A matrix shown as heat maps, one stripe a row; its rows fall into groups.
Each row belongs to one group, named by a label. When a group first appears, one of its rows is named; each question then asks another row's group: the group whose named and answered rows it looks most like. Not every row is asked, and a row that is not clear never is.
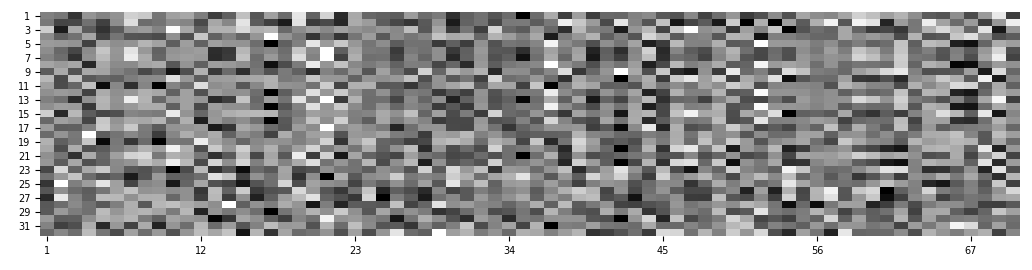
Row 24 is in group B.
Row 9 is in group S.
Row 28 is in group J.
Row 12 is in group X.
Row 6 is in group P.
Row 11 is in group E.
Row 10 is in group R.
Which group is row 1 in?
P
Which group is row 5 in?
X
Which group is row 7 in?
P
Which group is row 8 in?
X
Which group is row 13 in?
P
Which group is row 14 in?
X
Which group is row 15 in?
R
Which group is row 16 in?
X
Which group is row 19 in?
E
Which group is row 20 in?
R
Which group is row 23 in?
S
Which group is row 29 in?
X
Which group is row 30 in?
P
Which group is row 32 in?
J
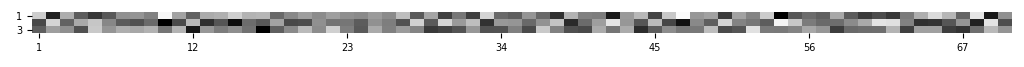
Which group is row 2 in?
S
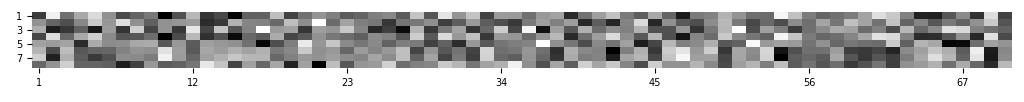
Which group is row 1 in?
S
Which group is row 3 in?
E
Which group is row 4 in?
S
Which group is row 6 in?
R
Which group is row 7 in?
R
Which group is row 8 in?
B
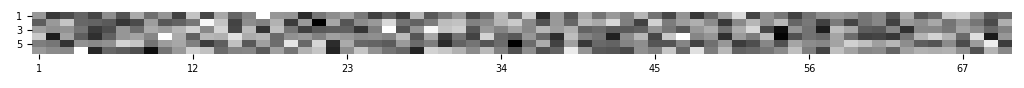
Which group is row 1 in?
E
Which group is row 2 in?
B
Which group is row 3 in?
J
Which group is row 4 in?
R
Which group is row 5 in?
P
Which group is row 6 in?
E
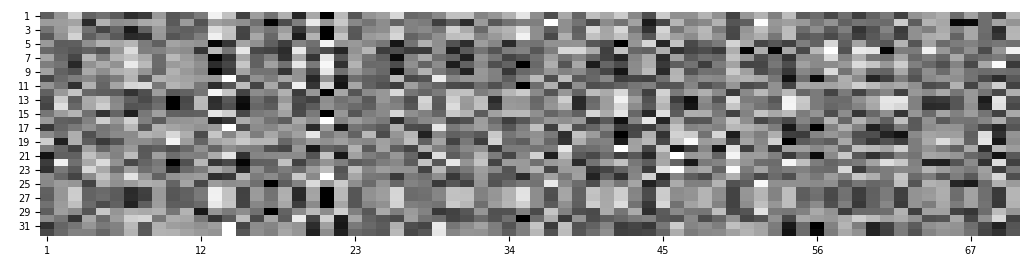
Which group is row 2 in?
X
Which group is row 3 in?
B
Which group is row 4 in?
B
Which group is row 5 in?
P
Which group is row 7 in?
P
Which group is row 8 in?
P
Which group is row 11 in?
P
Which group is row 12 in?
B
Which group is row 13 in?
S
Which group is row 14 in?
S
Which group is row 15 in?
B
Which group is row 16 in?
P
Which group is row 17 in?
J
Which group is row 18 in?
R
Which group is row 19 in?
R
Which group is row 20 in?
S
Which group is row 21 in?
J
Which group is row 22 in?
S
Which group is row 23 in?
J
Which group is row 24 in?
P
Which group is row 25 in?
X
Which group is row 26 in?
B
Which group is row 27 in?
B
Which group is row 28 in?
B
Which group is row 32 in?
J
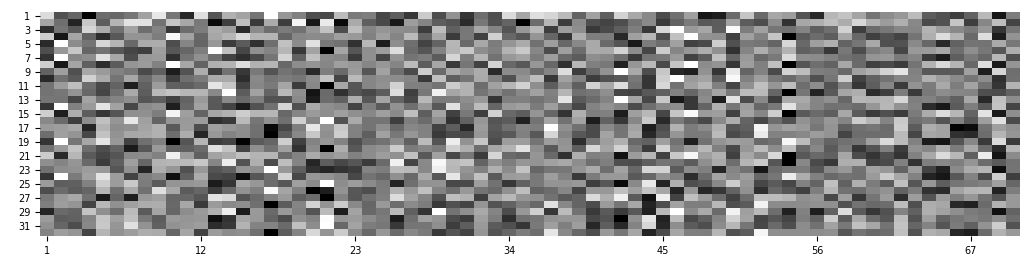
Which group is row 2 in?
P
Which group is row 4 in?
R
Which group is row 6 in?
B
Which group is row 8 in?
R
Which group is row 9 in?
S
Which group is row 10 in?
J
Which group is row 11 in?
B
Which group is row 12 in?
J
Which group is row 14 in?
S
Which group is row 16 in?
P
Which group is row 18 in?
X
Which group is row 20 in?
B
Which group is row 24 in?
S
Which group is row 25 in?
P
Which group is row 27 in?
B
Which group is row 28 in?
X
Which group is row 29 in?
J
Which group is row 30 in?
P
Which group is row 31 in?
P
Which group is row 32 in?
X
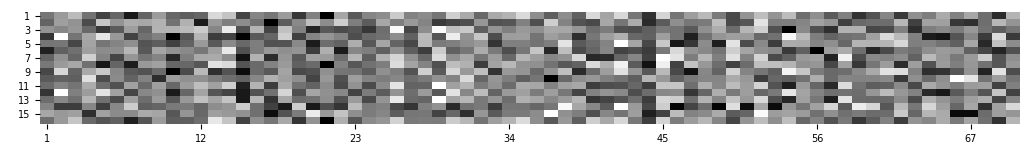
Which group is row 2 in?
X
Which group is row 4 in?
S
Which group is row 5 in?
S
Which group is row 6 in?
J
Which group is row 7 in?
J
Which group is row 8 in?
B
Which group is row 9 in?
S
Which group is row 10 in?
E
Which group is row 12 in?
S
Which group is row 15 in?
X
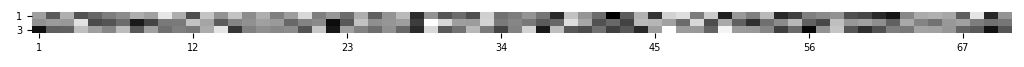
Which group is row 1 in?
R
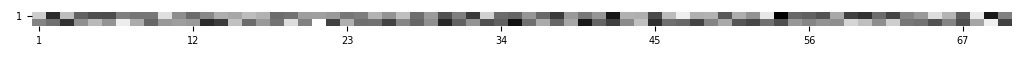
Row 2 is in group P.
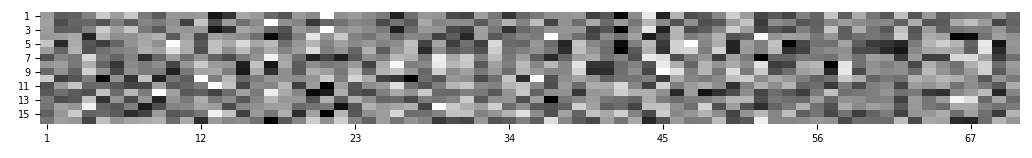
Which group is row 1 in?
P
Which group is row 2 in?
E
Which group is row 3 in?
P
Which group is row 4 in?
X
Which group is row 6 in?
R
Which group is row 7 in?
E
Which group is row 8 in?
J
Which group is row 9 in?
J
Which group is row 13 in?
E
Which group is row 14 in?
E
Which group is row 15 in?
B
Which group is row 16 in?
X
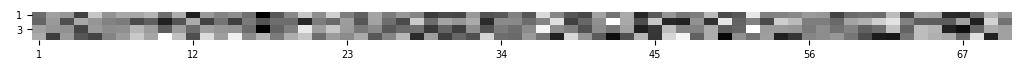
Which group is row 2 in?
S
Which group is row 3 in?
X
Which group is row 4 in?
R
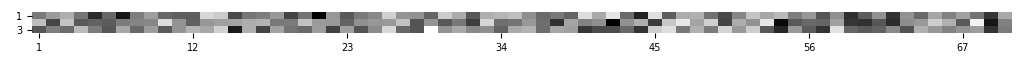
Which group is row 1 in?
B
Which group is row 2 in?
R
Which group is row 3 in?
J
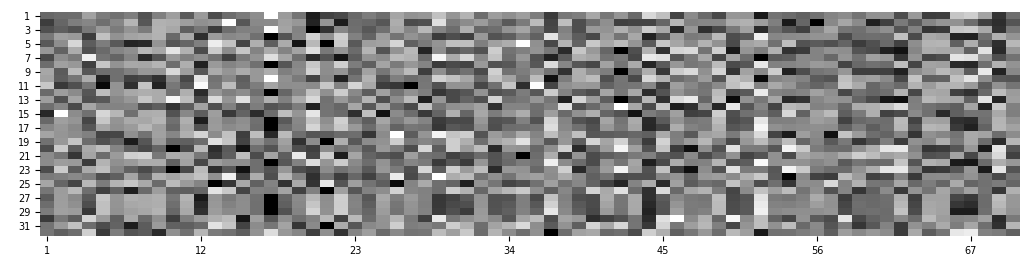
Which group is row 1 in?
E
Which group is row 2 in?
J
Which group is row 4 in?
X
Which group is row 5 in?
B
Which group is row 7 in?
E
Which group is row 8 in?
X
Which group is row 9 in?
R
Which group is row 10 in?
E
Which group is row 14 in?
S
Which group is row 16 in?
X
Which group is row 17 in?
X
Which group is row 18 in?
J
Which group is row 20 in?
S
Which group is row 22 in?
X
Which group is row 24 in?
J
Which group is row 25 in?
P
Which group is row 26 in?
B
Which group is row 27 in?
X
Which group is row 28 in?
X
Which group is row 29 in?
X
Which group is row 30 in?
J
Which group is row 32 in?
E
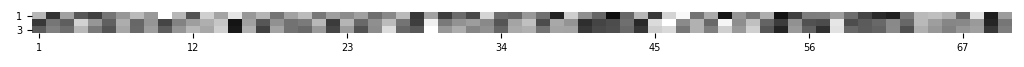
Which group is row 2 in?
J
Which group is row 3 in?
J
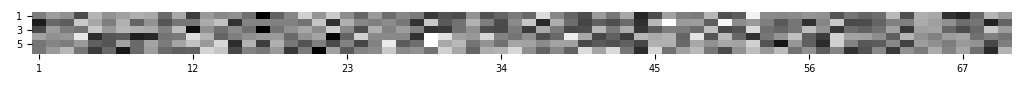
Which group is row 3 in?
X
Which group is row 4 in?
E
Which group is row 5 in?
J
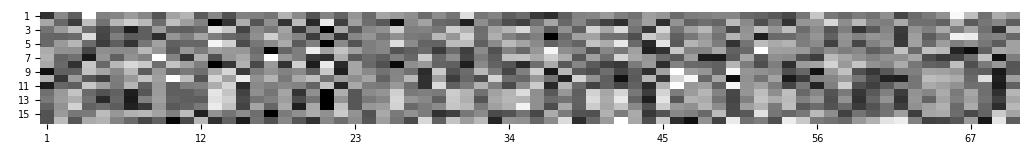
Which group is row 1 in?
E
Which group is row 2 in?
P
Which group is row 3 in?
B
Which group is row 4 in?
E
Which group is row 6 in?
X
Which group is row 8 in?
P
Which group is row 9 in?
J
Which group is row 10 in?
R
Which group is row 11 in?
J
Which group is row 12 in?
B
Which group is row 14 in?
B
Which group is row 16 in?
S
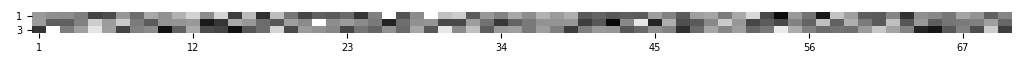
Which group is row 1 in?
J
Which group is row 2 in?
P
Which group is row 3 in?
S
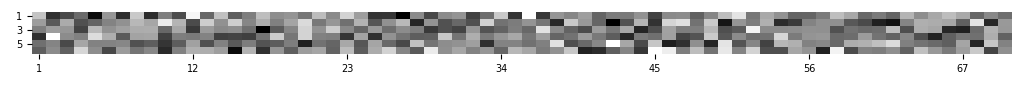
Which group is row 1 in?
E
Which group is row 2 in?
R
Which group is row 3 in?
X
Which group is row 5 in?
S
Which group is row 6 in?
J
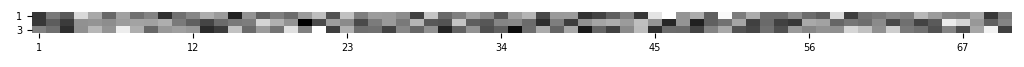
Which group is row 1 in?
J
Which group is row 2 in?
E
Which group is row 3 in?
P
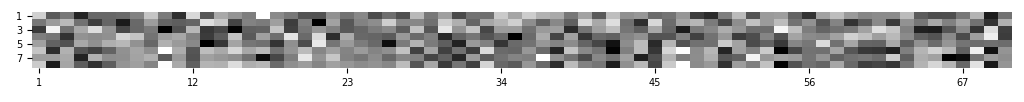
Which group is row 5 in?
P
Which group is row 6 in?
R
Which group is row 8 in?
R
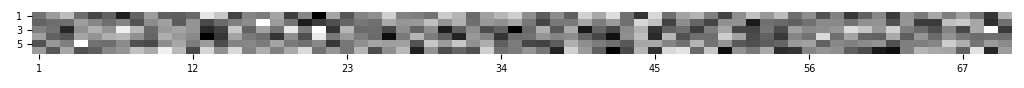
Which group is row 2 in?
E
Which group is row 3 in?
P
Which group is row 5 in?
E
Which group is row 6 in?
R
